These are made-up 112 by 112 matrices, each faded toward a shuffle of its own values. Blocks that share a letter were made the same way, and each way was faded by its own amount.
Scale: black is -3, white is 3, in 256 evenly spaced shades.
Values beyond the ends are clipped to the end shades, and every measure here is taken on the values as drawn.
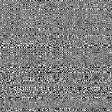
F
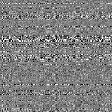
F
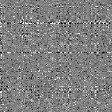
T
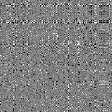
T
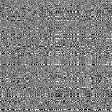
F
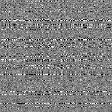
F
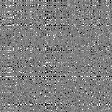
T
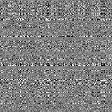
F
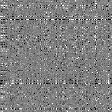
T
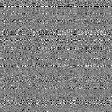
F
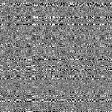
F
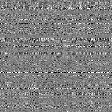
F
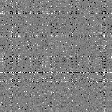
T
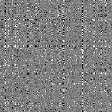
T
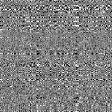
F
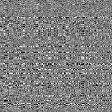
F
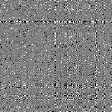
T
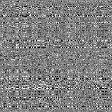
F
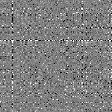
T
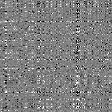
T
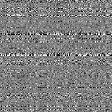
F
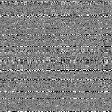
F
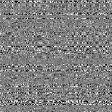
F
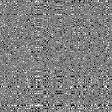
T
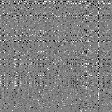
T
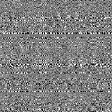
F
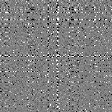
T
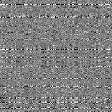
F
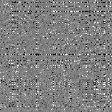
T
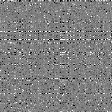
T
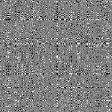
T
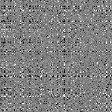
T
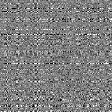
F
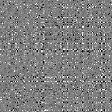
T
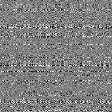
F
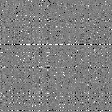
T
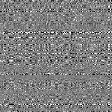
F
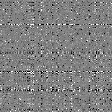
T
